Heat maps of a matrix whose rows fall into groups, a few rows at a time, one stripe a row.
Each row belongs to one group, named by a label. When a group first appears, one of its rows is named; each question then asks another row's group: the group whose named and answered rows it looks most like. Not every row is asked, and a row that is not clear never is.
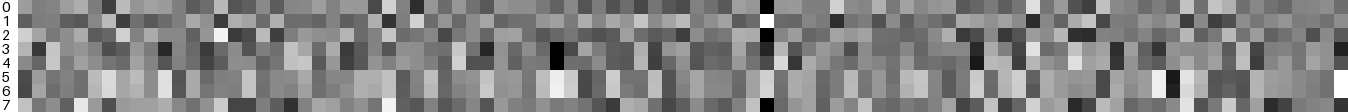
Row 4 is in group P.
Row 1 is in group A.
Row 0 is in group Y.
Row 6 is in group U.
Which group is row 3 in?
P
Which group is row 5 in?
U
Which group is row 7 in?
Y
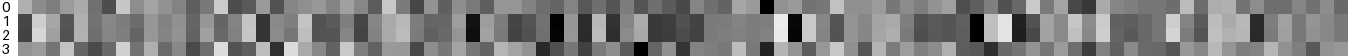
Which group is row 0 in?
Y
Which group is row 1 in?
P
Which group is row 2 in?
P
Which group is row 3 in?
Y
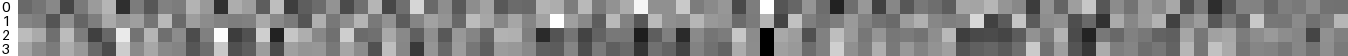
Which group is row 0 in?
A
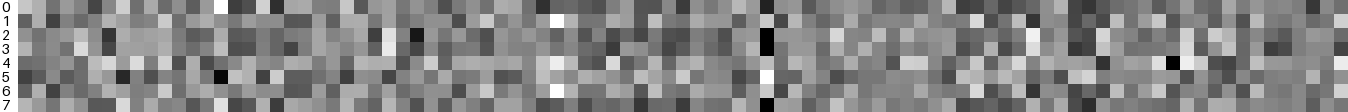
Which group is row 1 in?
U
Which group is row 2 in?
Y
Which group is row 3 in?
Y
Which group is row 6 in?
U
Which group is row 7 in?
Y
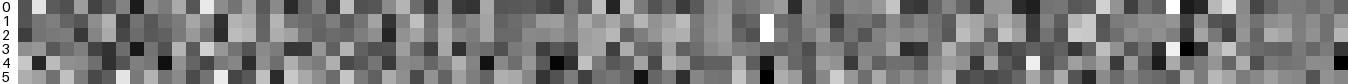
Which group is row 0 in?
P
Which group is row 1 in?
A
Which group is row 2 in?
A
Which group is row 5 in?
Y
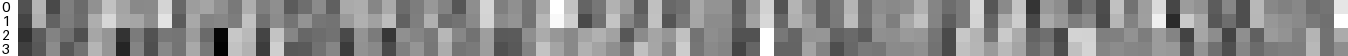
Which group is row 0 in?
U
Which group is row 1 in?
U
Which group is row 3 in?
A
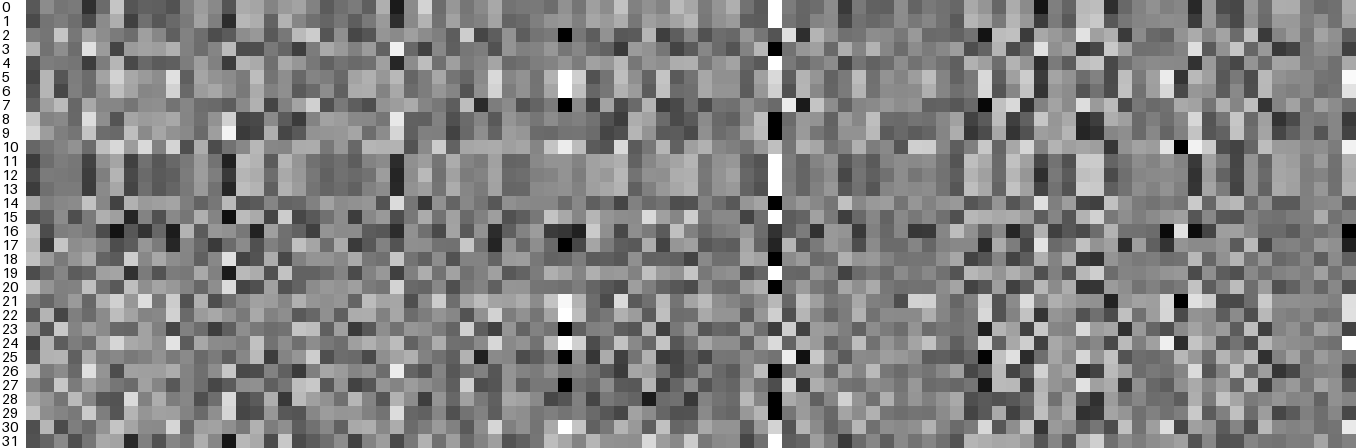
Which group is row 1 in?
A
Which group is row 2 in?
P
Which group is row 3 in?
Y
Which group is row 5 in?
U
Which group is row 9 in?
Y
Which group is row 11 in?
A
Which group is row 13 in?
A
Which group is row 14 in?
Y
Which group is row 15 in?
A
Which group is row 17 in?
P
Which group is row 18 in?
Y
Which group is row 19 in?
A
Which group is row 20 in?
Y
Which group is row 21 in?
U
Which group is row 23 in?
P
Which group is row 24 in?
U
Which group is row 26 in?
Y
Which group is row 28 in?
Y
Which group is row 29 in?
Y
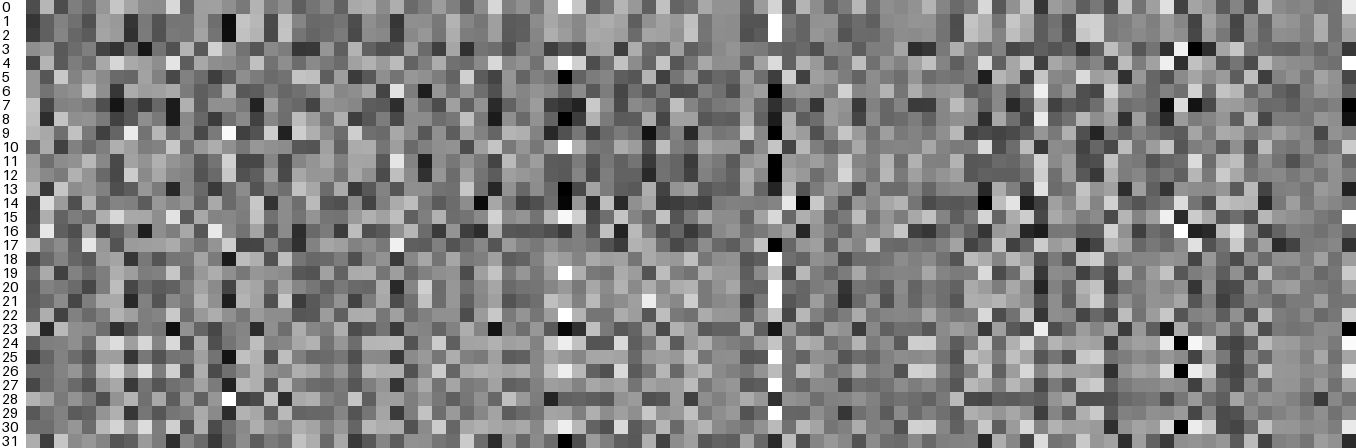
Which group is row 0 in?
U
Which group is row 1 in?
A
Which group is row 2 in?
A
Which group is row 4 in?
U
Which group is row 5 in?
P
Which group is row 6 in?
Y
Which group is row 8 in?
P
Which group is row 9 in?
Y
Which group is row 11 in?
Y
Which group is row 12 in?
Y
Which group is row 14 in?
P
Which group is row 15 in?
U
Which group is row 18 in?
A
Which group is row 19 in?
U
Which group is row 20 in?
A
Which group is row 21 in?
A
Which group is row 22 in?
U
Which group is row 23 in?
P
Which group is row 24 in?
U
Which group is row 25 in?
A
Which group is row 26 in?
U
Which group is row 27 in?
A
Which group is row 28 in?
Y
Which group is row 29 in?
A
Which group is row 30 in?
U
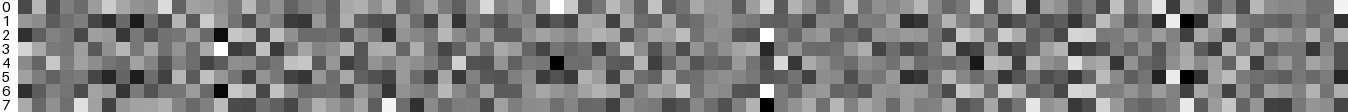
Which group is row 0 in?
U
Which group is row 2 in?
A
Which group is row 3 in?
Y
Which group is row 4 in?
P
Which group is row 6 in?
A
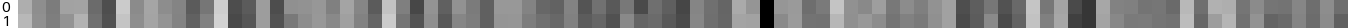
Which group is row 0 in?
Y
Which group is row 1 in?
Y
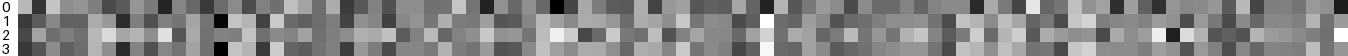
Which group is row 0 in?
P
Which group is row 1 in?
A
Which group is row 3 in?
A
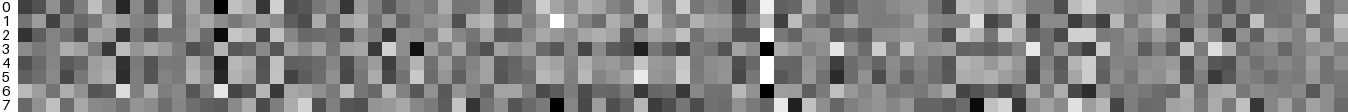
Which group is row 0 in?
A
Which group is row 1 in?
U
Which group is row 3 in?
Y
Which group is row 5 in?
A
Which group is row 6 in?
Y
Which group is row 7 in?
P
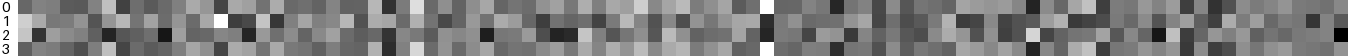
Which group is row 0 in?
A
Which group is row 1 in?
Y
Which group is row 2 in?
P
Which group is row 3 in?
A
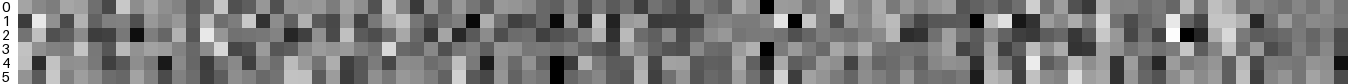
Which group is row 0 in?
Y
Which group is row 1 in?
P
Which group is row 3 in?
Y
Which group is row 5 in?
P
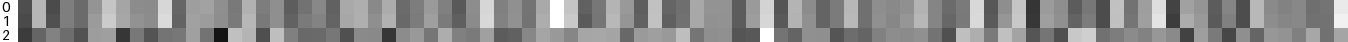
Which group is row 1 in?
U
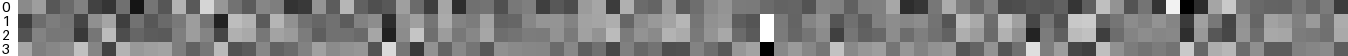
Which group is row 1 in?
A
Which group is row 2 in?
A
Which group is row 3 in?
Y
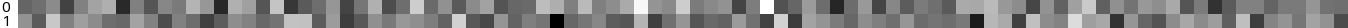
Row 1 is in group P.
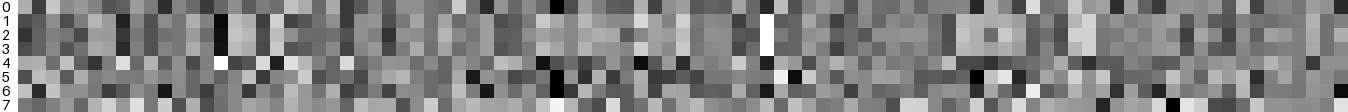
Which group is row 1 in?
A
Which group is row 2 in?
A
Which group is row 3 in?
A
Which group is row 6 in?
P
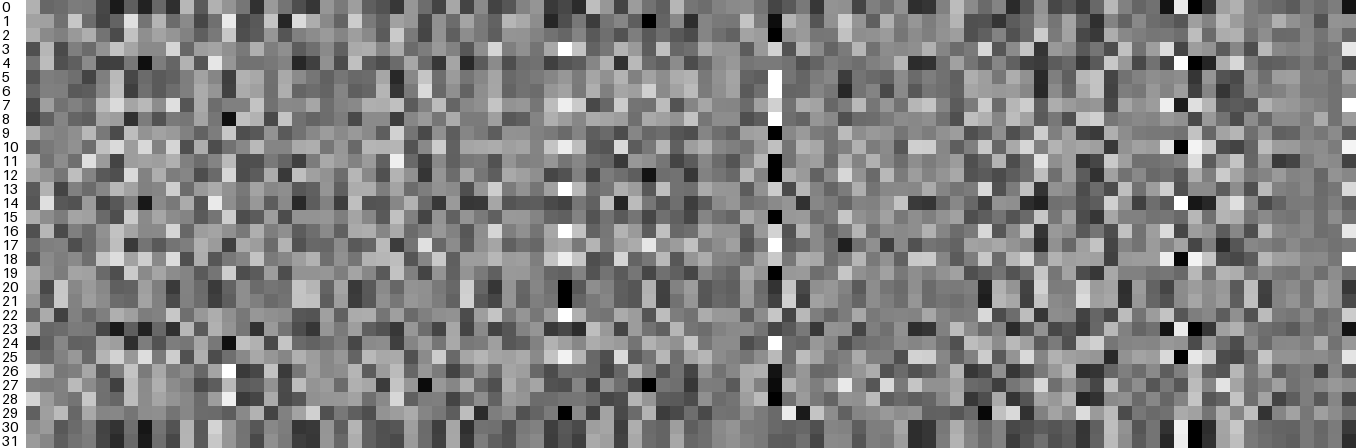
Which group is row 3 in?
U
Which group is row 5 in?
A
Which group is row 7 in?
U
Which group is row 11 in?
Y
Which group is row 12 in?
Y
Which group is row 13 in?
U
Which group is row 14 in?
P
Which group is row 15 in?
Y
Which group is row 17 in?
A
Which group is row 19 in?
Y
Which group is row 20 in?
P
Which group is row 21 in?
P
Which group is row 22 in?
U
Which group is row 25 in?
U
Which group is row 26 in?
Y
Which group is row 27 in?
Y
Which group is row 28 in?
Y
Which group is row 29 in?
P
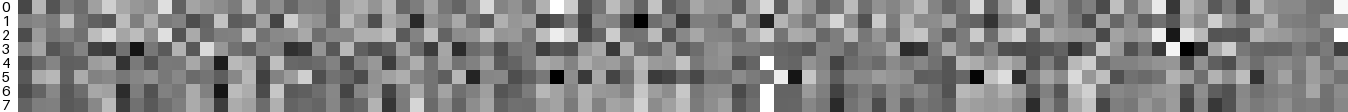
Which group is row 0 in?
U
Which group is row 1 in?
Y
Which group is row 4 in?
A
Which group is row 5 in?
P
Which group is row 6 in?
A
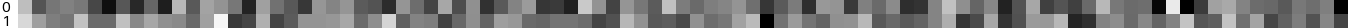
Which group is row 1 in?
Y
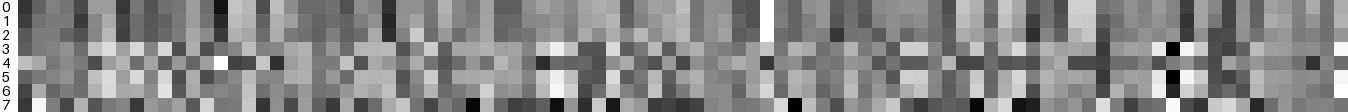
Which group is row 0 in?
A
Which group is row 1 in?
A
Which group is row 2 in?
A
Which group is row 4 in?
Y
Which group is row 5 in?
U
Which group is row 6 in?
U
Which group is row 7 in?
P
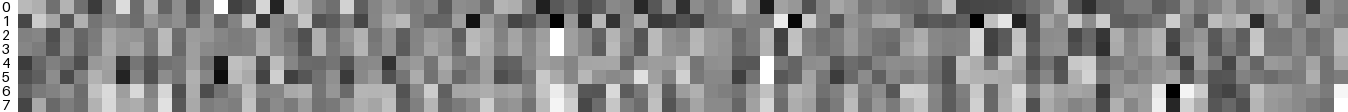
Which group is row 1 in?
P
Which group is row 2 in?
U
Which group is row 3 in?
U
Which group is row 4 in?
A
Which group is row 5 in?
A
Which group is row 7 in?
U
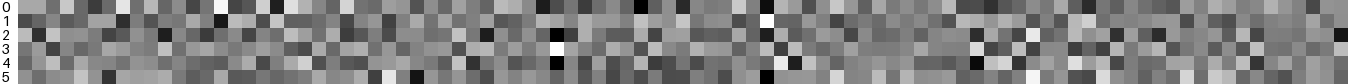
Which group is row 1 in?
A
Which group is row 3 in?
U
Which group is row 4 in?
P
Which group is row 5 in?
Y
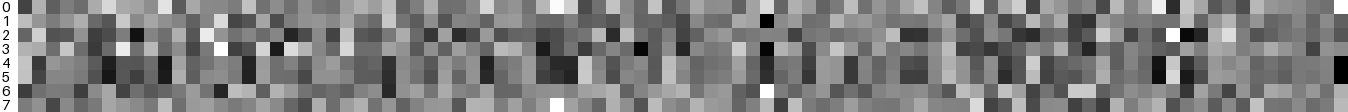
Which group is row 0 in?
U
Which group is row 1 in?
Y
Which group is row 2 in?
P
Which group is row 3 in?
Y
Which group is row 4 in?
P
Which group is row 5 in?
P
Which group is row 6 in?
A
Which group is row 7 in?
U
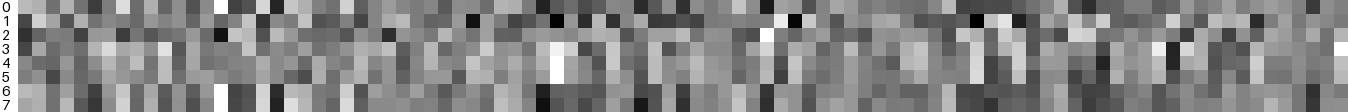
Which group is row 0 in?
Y
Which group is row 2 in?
A
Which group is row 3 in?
U
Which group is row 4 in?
U
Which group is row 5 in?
U
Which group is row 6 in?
Y
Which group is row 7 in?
Y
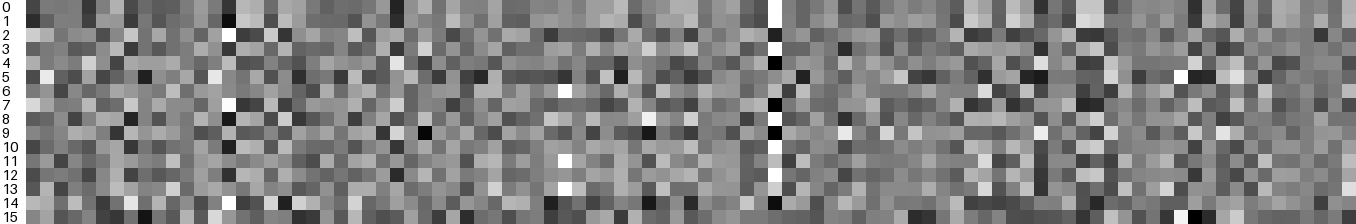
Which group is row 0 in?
A
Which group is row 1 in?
A
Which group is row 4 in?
Y
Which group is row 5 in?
P
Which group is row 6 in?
U
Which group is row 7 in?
Y
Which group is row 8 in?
A
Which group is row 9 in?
Y
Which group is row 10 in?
A
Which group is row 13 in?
U
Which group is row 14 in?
Y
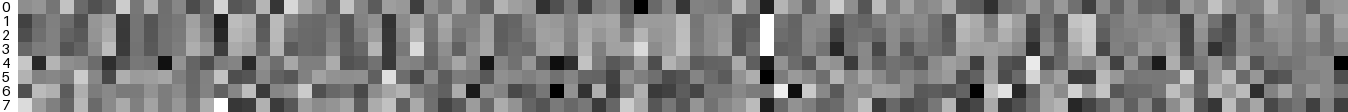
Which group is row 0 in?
Y
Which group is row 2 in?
A
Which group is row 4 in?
P
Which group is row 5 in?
Y
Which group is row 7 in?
Y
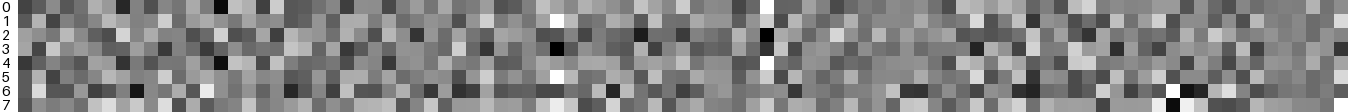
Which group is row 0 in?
A
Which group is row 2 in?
Y
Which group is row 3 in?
P
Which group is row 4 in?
A
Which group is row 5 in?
U
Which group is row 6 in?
P
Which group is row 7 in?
U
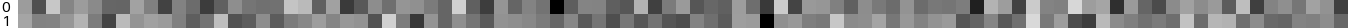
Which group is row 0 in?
P
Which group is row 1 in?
Y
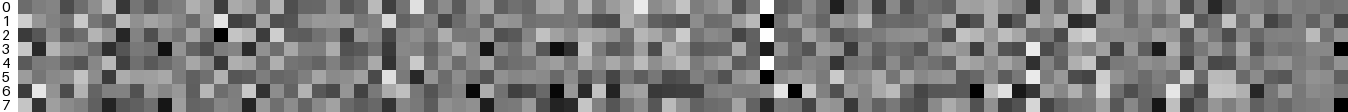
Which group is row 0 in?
A
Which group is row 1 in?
Y
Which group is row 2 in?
A
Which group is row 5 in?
Y
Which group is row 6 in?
P
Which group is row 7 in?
P
